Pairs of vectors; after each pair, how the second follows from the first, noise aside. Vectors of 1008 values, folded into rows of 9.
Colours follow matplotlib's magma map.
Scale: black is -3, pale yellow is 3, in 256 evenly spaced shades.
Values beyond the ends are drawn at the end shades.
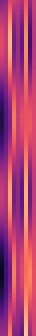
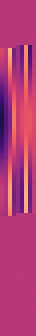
partly zeroed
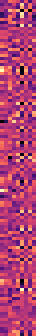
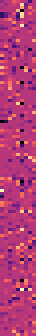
partly zeroed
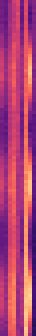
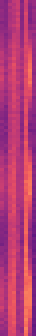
shrunk
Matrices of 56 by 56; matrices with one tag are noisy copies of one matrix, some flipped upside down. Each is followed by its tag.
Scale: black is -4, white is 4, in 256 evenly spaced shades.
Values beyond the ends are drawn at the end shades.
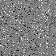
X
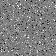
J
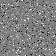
J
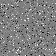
J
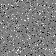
J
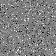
J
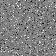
J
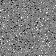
X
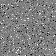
J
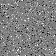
J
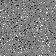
X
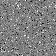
J
